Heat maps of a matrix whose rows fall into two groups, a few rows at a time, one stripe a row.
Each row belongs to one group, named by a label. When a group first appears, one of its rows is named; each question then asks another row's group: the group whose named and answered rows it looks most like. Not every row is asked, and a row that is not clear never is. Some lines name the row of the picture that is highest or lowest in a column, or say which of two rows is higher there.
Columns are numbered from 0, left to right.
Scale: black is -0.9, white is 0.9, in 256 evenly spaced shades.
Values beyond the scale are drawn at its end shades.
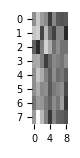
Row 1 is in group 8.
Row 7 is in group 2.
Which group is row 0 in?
2
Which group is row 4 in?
2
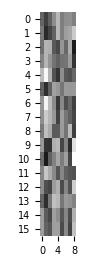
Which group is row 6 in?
2
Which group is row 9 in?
8
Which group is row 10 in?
8
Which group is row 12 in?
8
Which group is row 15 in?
8
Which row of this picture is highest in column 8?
10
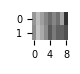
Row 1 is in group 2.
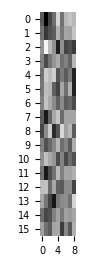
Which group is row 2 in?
2
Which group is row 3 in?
8
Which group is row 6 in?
2
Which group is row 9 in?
8
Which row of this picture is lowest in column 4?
2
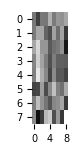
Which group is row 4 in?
2
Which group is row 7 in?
8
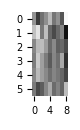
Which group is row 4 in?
2
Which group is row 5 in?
8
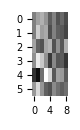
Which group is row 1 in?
2
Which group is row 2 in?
8
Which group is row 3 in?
2
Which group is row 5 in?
2
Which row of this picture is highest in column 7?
4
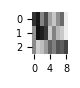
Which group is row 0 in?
8
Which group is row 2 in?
2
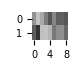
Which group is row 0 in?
2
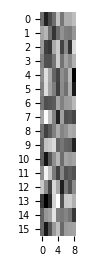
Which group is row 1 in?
2
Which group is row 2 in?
8
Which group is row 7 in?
2
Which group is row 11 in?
2
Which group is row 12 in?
8
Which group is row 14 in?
2
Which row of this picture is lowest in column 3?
1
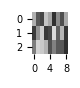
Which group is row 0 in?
8
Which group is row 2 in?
2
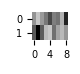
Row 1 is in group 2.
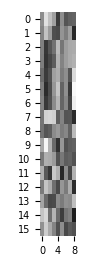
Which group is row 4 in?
8
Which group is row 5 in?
8
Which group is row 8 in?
8
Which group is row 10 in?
2
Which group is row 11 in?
8
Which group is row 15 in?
2
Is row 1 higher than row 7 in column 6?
Yes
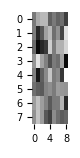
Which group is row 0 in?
2
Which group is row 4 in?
8
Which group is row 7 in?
2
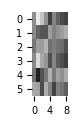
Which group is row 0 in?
2
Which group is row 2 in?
2
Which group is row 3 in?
2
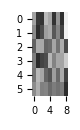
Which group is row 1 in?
8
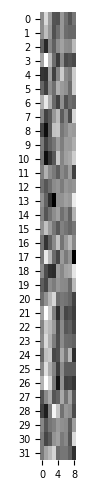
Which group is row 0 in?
2
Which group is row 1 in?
2
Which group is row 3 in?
2
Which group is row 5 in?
8
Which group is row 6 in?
2
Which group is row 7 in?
8
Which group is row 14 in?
8
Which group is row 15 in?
2
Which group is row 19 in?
8
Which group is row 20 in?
2
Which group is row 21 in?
2
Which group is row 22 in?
2
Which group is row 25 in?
2
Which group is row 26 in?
2
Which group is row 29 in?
8
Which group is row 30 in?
8
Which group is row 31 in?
2
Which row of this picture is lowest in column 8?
17
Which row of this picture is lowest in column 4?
26
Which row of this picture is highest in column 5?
4
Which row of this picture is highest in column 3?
28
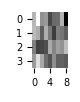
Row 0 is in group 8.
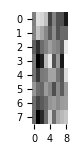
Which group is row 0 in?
2
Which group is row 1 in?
2
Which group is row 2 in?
8
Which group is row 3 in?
8
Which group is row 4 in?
8
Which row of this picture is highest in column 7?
7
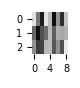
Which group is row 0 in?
8
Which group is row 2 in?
8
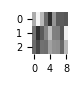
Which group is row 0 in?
2
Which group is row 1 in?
8
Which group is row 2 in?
8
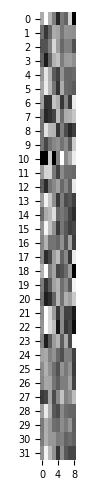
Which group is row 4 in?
2
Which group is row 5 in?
2
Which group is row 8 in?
2
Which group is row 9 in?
8
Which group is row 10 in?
8
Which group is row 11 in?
2
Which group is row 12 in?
8
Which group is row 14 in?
2
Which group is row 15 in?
2
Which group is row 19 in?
8
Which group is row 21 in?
2
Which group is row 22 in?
2
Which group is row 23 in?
8
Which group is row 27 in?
8
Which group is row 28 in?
2
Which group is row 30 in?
2
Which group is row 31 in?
2
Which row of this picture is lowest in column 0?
10
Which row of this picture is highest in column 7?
0
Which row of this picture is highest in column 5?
10
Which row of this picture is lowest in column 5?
6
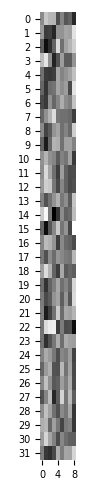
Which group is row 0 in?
2
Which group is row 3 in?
2
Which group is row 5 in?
8
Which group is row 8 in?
8
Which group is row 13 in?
8
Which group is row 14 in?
2
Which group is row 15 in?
8
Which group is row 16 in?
2
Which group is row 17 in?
8
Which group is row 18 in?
2
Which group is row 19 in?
8
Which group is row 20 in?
8
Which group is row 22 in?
2
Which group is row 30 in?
2
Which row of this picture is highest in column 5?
27
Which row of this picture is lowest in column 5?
29
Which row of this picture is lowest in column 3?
14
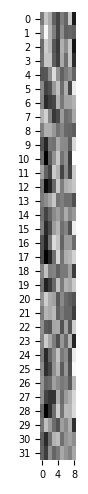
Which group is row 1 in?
2
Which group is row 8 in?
2
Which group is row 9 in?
8
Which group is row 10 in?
8
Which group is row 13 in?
2
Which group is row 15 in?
8
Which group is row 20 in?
2
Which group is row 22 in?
8
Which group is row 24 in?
8
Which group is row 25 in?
8
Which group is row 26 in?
8
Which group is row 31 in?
8
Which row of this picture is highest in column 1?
1
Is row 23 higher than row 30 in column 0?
Yes
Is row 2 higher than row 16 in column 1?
Yes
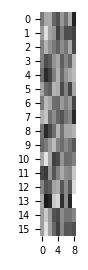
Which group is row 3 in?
8
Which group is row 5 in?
8
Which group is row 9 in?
2
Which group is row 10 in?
2
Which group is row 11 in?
8
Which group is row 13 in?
8
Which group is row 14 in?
2
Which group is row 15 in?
2
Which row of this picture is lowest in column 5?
13
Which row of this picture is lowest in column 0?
11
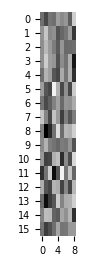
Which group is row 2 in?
2
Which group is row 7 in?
8
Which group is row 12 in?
8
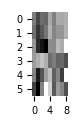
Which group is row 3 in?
2
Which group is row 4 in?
8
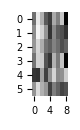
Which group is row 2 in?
2
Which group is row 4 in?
8
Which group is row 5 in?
2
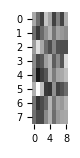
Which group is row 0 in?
8
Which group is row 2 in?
2
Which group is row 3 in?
8
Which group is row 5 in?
2
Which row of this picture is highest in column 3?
0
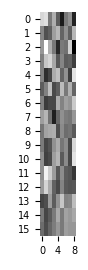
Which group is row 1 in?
8
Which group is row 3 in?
2
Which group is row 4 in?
8
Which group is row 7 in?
2
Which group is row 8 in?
2
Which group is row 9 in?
8
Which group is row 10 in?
8
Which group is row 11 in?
2
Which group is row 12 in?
2
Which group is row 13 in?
8
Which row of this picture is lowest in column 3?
7
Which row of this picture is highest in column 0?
0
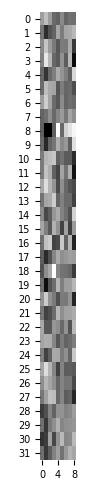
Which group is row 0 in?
2
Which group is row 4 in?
8
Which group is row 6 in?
2
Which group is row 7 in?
8
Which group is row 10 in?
2
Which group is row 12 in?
2
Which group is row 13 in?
2
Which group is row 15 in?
8
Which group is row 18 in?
2
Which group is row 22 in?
8
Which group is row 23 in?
2
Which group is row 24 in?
8
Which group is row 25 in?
2
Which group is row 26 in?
2
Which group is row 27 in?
2
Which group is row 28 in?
8
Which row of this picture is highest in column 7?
8
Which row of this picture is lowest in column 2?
8
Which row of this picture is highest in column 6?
8
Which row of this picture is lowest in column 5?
15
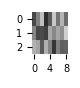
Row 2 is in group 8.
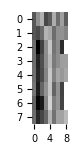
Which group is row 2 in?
8
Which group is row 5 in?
8
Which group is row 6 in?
8
